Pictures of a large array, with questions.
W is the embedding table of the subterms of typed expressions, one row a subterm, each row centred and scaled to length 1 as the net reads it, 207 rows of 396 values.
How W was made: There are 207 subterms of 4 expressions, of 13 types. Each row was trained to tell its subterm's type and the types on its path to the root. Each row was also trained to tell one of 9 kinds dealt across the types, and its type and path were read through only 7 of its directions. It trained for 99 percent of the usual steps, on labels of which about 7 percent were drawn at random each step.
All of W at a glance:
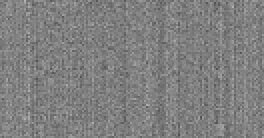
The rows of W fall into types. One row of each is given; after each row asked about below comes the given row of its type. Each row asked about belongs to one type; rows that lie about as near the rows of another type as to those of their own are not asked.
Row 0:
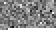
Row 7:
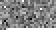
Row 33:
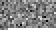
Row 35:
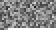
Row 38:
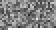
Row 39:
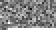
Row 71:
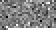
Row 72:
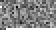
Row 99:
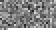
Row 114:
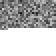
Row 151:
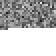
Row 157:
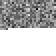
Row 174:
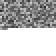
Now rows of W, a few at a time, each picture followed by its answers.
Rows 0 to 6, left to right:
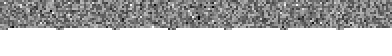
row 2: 33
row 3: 7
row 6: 71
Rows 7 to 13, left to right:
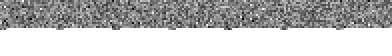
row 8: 71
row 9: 151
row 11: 71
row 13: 35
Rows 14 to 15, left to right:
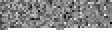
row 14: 114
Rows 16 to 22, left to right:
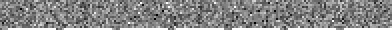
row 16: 7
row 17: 35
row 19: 7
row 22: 157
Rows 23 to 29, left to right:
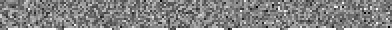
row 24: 151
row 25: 72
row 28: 35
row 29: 7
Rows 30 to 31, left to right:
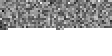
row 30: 71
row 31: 33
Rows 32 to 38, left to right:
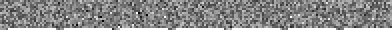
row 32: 174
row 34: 35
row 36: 38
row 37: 0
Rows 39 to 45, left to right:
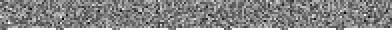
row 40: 157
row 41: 39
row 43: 38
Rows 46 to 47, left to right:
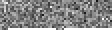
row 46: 174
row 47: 151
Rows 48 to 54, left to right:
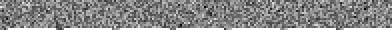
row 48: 157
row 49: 71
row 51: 0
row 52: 35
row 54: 35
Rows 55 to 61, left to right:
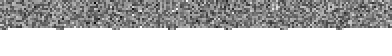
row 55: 114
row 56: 157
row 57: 39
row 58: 151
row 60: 35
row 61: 99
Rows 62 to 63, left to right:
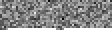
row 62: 72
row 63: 157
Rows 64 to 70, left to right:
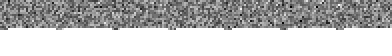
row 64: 157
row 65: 7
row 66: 114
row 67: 0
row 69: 39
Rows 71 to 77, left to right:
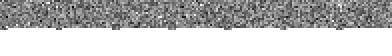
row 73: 151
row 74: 151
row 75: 99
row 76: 99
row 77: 7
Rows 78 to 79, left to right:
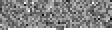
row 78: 0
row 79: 0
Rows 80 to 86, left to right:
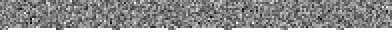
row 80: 151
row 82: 157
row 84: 72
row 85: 157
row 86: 174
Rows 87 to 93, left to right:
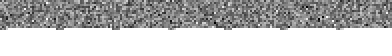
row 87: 7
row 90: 114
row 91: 99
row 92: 35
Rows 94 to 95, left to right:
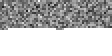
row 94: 114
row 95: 99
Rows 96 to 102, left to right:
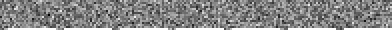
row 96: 114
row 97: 174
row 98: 39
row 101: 157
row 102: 174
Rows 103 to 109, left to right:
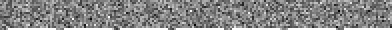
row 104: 174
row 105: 0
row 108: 174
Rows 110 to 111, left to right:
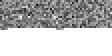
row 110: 33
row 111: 99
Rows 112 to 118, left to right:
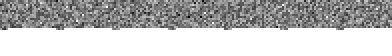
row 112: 114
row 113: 151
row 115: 157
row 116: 35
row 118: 157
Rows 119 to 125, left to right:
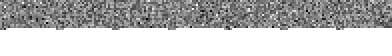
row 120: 38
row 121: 72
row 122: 7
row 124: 71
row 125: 33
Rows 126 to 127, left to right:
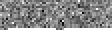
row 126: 157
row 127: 7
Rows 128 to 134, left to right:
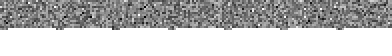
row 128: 99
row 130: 151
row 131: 99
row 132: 99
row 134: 114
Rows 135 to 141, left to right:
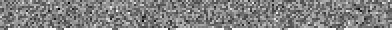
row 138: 35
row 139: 157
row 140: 114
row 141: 7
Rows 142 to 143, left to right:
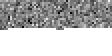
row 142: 151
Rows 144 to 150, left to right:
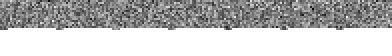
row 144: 151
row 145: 72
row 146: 38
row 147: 72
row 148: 71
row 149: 114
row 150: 99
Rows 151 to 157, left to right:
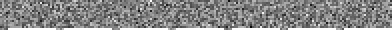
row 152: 174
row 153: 71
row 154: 99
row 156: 7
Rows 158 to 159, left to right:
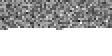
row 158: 157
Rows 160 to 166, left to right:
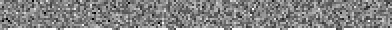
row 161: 33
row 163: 0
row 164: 151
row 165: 35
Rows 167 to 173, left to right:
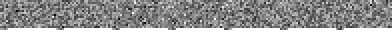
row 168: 174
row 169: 157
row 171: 35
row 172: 7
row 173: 114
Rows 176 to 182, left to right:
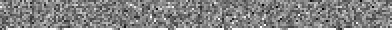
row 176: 7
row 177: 174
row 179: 7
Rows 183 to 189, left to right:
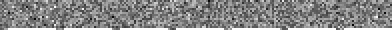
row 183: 35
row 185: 174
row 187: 99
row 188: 0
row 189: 33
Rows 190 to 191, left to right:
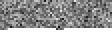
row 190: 33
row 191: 7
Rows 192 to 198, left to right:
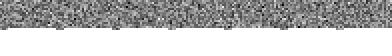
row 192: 114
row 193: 71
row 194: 151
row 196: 38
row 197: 33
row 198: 99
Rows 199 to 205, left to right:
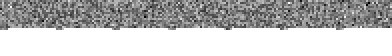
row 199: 151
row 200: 38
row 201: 38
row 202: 0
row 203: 114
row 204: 72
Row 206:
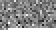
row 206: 151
